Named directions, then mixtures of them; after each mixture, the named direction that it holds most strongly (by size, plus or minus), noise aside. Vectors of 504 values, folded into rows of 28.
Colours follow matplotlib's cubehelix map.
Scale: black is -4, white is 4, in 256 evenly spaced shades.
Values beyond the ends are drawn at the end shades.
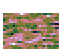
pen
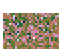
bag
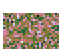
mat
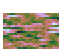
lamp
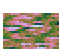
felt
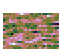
pen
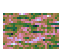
pen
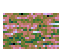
pen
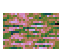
felt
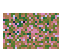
bag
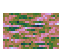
felt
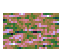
pen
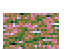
pen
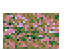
bag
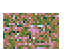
bag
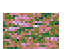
felt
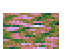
felt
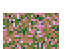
mat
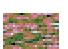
pen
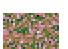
mat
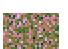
mat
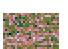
bag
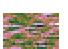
felt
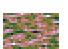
pen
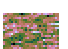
pen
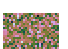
mat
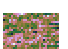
pen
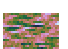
felt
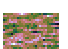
pen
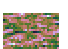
pen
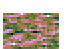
pen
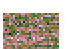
bag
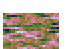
lamp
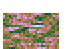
felt
